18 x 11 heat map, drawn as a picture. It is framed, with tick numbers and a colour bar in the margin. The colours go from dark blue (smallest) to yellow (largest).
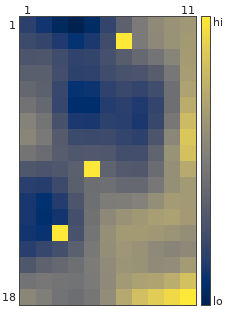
There are no regular stripes. Three lone cells stand out, each far higher than its neighbours. The ninth with the highest average is the bottom right. Overall the values sit about 40% of the way up the scale. Values rise toward the bottom right.
